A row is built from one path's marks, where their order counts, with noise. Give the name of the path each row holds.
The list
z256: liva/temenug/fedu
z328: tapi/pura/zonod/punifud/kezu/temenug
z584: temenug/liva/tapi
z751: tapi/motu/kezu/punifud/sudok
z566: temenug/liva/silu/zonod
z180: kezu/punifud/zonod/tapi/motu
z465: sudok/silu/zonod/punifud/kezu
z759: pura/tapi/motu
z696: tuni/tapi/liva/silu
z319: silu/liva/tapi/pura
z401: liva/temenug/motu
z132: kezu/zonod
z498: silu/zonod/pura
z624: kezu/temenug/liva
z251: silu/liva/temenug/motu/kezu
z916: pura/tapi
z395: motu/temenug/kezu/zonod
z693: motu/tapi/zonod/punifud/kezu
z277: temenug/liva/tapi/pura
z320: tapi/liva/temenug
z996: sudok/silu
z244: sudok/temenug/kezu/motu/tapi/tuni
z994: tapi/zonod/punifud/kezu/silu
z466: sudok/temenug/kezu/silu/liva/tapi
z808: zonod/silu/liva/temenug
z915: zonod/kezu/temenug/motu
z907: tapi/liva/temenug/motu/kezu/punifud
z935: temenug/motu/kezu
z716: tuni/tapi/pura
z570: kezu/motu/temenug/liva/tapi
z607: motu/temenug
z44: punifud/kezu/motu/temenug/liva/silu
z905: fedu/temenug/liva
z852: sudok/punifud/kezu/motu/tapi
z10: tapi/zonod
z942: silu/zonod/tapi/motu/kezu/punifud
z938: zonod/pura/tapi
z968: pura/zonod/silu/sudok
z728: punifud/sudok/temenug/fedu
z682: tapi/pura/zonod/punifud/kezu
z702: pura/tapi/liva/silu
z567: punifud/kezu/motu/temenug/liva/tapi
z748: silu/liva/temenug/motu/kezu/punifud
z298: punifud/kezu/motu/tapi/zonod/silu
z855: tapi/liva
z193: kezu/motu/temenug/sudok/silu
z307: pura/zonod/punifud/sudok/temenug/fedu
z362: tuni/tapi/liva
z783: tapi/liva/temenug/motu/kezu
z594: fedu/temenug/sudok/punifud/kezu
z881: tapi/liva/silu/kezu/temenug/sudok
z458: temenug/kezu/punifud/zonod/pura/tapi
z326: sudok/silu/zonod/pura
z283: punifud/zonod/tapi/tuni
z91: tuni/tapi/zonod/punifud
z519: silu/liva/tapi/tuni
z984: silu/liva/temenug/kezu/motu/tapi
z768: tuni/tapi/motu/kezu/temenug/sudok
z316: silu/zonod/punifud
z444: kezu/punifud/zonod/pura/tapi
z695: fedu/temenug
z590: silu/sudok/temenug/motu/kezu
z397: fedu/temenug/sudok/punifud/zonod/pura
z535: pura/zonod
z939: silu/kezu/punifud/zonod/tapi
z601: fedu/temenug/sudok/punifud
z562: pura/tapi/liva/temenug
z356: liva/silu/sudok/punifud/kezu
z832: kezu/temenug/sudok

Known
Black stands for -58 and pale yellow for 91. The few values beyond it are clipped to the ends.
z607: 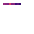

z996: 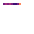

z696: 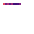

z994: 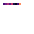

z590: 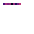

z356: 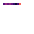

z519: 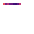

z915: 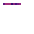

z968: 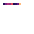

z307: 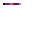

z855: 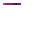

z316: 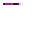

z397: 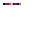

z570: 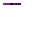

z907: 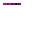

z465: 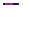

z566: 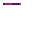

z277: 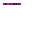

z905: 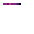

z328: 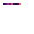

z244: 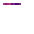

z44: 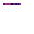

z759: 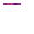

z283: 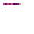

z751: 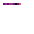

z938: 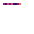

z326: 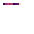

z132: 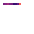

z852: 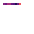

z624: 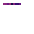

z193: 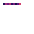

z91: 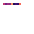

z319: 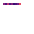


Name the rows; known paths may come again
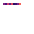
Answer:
z938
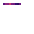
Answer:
z395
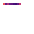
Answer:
z519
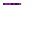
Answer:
z748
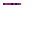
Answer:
z590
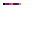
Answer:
z307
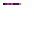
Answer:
z458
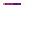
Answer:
z362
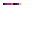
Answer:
z968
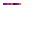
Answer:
z535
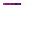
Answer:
z320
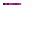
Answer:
z728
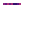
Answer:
z702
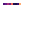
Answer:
z682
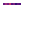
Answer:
z935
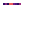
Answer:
z601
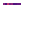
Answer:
z277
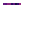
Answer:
z466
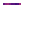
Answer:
z808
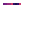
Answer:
z693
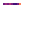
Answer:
z996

